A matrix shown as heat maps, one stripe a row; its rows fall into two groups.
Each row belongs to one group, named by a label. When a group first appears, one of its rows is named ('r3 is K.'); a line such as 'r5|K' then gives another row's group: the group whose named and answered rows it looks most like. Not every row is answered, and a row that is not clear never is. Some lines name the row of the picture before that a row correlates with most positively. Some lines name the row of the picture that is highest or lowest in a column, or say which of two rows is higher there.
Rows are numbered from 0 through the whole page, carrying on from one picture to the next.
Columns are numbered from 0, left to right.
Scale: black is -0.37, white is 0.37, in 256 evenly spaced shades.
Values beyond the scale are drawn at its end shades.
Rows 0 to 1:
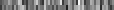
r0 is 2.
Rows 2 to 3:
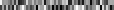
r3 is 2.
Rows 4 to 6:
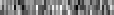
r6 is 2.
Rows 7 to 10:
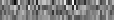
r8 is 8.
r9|2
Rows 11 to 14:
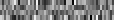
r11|8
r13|2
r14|2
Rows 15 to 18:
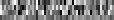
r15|8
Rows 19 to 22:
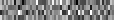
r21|2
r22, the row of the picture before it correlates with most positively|16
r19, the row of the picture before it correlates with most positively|16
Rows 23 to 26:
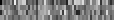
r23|2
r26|2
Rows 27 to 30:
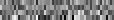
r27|2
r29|2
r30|8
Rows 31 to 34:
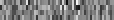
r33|2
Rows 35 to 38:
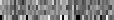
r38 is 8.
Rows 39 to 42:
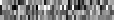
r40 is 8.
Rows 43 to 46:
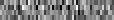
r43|8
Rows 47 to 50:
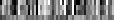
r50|2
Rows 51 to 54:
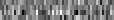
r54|8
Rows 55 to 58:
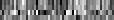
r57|8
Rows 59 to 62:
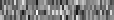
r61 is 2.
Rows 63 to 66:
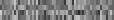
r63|8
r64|2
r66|8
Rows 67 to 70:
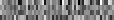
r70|2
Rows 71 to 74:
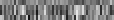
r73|2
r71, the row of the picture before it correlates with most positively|69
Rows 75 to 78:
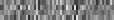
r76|8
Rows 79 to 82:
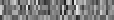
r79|8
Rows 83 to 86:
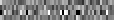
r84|2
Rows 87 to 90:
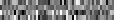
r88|2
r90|8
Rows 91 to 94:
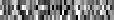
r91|8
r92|2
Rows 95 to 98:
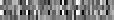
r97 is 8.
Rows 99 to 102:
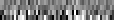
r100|8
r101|8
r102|2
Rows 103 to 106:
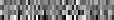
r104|8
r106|8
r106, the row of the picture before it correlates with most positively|101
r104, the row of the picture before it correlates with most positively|101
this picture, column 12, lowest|103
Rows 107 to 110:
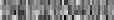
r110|8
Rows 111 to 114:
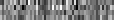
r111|8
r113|8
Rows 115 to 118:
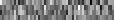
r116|2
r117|2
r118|8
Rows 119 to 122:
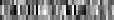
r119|2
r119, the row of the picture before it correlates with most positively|117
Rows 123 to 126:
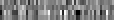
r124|2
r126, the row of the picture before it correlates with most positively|122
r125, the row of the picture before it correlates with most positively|122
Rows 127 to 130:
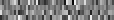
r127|8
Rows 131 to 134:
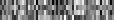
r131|2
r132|8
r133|2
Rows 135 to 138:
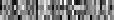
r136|2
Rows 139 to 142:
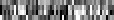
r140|2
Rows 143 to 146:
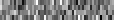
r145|8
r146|2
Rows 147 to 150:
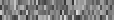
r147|8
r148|2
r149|8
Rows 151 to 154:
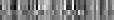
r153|2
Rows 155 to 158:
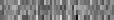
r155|2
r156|8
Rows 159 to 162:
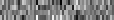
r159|2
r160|8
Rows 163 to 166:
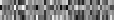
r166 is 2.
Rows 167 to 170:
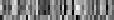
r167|8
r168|8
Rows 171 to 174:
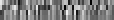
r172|8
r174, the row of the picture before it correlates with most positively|170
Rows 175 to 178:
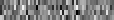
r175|8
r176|2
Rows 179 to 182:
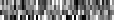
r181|2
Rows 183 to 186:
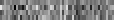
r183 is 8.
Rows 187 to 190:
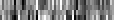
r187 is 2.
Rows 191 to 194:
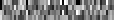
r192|2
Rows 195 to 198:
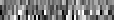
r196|2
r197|2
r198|8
